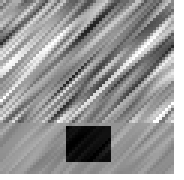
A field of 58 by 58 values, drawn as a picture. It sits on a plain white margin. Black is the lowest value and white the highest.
Seam: horizontal, 70% of the way down, the bottom part calmer. Ninth with the lowest average: bottom middle. Odd patch: lower, in the bottom middle. Grain: diagonal, up to the right.
